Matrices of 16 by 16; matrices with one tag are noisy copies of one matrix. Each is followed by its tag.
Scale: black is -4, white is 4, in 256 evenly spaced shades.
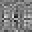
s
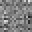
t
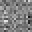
t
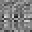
s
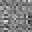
t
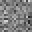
t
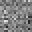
t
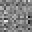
t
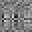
s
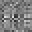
s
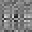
s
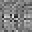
s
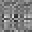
s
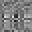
s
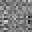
t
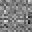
t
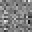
t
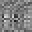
s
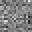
t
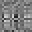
s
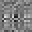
s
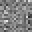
t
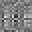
s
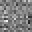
t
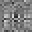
s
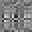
s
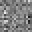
t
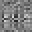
s
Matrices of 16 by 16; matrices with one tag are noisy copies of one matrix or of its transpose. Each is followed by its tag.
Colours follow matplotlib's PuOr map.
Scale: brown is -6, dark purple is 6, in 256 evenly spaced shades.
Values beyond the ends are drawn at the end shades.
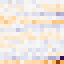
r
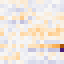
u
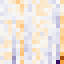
r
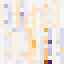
u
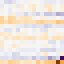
r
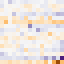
r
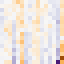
r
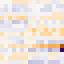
u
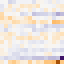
r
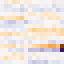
u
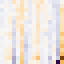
r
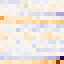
r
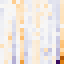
r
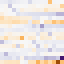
r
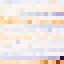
r
